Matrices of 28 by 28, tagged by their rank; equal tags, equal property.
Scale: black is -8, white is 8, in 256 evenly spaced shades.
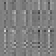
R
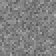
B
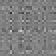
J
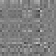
J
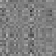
J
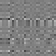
R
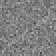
B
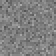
B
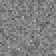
B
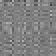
J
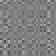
R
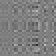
R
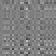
R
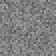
B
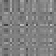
R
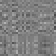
J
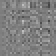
J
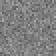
B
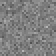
B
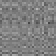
J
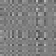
R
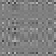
R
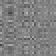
J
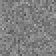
B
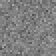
B
